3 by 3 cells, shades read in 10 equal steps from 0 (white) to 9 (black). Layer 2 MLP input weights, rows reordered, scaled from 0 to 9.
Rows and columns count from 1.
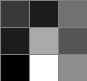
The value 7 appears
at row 1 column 1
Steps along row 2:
down up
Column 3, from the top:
5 6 4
